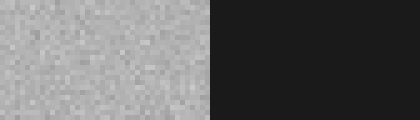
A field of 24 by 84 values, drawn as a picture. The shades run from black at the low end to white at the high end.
It is made of 1 by 2 panels. Panel 1,1: high, fine-grained, faint in contrast. Panel 1,2: very low, flat.
